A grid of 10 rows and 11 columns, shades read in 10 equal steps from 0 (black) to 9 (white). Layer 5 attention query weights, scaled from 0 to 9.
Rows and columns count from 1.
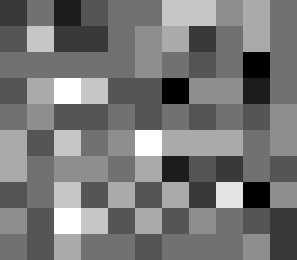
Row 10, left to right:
4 3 6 4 4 3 4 4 4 5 2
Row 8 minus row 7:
-3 0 2 -2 2 -3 5 -1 6 -4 2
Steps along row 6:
down up down up up down same same down up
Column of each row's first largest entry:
7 2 6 3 2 6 1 9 3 3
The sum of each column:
40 43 53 42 41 47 41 40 46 32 38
